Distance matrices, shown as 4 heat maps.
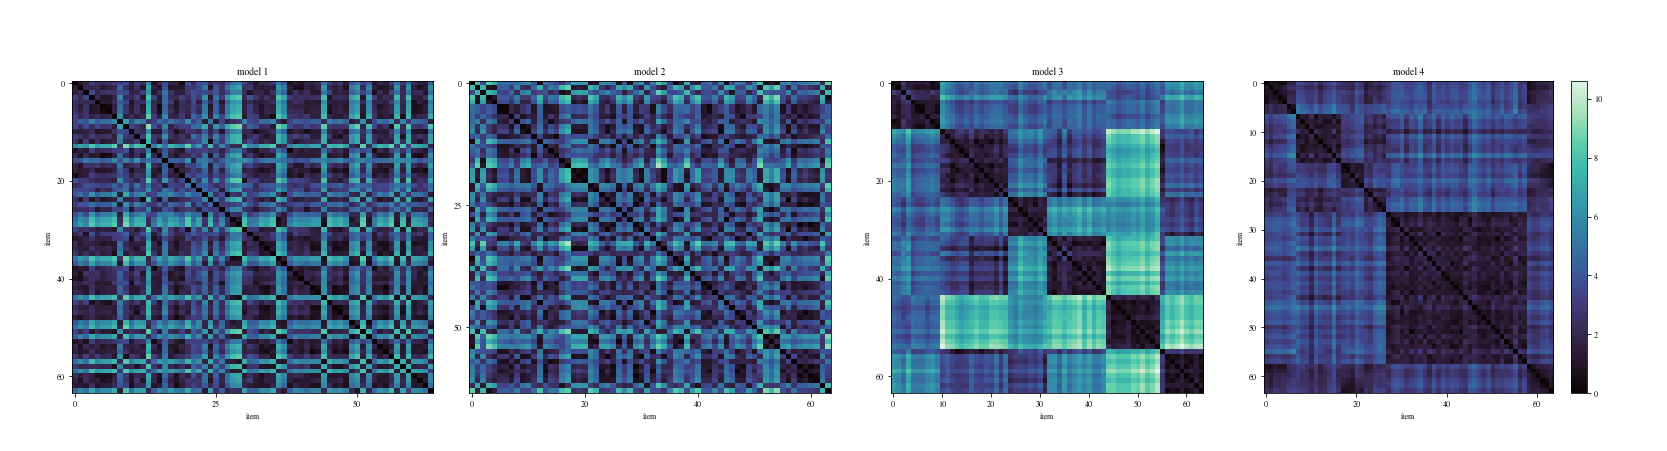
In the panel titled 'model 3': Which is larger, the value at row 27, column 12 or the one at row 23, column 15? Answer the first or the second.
the first
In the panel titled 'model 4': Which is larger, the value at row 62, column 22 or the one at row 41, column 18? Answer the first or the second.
the second
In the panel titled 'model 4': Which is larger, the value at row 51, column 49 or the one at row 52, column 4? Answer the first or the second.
the second
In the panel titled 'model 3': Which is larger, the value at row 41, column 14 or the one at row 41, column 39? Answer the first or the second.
the first
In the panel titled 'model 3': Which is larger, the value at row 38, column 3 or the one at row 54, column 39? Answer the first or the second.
the second
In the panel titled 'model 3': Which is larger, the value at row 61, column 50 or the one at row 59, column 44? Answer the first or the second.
the second
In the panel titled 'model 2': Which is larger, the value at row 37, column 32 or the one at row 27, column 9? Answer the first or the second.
the first
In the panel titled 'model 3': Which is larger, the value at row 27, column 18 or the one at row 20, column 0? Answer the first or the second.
the second
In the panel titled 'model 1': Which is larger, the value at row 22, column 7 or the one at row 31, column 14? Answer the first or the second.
the first
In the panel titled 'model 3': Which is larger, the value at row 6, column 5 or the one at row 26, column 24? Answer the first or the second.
the second
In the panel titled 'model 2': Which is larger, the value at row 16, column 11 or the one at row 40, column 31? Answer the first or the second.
the first
